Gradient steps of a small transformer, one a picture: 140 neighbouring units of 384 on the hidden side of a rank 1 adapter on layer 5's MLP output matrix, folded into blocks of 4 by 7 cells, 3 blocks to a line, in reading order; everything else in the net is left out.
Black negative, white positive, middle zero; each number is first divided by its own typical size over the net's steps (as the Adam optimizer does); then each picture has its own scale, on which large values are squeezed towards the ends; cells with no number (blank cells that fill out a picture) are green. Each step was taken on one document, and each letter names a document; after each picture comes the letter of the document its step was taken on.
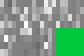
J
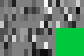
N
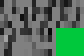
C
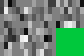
C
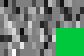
C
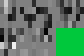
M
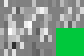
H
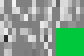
N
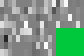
J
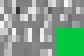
N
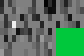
J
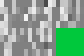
N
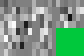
H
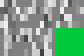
N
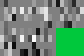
M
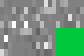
J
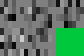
M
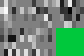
M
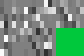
J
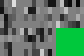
C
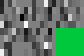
J
